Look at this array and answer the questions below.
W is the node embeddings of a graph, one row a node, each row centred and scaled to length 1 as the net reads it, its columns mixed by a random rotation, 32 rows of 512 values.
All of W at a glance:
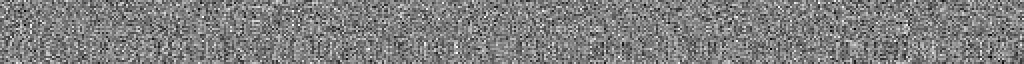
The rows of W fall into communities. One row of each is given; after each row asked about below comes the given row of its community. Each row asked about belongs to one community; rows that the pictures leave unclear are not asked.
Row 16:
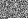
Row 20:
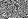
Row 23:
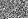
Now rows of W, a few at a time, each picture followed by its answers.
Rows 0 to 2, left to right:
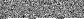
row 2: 20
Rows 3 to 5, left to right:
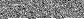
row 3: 16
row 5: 16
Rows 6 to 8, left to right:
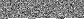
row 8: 20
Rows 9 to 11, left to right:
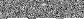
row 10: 16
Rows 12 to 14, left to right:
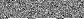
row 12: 16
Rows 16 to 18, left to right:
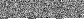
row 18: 23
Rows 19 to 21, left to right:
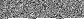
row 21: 23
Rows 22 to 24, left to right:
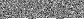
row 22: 23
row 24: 16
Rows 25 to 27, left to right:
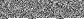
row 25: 23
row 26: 23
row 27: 23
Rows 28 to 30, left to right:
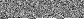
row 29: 23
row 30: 20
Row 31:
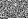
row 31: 16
